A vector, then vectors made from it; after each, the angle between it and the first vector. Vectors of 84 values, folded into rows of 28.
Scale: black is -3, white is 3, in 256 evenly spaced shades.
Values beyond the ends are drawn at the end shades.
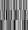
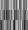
nearly parallel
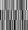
partly aligned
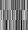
partly opposed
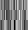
nearly parallel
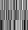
nearly parallel
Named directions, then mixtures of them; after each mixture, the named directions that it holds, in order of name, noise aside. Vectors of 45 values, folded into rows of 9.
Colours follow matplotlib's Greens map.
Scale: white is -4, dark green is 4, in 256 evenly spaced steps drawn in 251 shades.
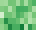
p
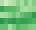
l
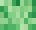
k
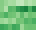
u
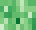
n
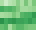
l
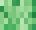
k, n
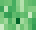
n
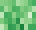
n, p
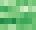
l, u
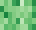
k, n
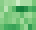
p, u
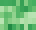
l, p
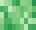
k, p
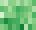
l, p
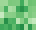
n, p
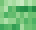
u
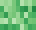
k, u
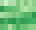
l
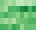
u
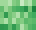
k, u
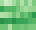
l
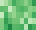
k, p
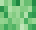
k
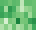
n, p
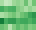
l
